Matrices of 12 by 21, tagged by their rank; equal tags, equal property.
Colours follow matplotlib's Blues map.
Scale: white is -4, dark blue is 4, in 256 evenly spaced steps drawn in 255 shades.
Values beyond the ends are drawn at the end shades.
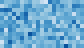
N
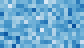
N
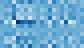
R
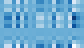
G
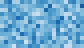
N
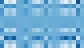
G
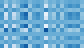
G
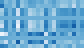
R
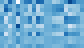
R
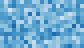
N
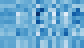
R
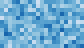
N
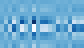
G
